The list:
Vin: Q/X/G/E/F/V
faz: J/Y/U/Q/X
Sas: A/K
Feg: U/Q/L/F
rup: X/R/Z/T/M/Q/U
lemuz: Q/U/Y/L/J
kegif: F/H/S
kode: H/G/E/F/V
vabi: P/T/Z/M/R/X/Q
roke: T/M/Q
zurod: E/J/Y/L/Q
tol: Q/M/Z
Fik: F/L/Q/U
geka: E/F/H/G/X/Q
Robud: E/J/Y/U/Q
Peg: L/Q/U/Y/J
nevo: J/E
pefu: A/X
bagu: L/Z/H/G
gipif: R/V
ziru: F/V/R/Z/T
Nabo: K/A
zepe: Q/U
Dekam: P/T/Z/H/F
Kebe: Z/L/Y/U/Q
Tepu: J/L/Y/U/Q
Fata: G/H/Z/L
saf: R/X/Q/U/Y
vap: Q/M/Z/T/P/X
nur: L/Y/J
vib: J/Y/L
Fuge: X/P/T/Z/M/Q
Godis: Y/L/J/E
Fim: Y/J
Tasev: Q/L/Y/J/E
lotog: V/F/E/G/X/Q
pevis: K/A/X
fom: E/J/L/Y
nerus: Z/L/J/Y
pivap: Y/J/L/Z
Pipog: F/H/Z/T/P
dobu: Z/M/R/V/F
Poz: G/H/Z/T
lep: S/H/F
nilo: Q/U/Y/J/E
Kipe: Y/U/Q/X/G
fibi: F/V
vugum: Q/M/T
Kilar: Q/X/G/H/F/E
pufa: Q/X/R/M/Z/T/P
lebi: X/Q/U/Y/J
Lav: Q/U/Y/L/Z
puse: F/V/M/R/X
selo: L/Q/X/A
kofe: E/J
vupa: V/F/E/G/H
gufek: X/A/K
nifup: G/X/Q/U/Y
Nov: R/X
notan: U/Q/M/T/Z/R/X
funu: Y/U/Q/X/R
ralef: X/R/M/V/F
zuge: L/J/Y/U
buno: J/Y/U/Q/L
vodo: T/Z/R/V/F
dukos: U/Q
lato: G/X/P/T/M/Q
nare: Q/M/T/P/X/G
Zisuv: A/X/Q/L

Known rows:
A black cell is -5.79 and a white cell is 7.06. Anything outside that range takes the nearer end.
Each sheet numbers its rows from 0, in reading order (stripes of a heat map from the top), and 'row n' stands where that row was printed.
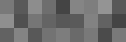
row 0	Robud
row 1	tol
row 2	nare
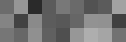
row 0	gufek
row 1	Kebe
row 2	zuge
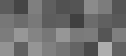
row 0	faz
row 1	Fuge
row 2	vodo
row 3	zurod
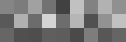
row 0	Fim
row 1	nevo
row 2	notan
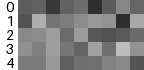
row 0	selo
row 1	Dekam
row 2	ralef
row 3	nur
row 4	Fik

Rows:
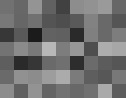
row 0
lebi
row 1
rup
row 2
pefu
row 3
Godis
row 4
Nov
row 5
Vin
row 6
buno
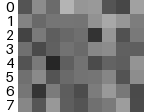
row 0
Kilar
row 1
pivap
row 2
vap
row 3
Kipe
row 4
pevis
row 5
ziru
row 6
nifup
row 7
Tepu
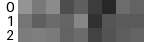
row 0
roke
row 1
puse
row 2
lato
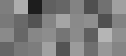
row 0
Nabo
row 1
Fata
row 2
fom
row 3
nilo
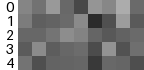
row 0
Peg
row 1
Zisuv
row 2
lotog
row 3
pufa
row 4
vabi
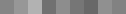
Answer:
Feg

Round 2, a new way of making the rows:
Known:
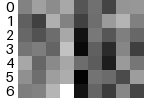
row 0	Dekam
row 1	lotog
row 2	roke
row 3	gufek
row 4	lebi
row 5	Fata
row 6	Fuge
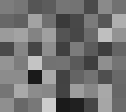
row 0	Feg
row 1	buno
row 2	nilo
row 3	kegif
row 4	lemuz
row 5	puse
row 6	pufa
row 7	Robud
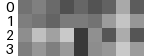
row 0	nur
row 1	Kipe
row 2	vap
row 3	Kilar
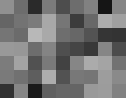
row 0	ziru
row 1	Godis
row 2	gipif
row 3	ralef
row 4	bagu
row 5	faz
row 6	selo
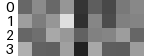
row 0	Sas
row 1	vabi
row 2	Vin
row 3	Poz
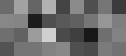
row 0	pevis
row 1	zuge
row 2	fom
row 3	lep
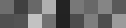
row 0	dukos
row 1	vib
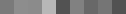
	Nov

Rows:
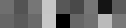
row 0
fibi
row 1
geka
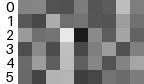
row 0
Peg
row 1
Fim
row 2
lato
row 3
Pipog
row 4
pefu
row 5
Tepu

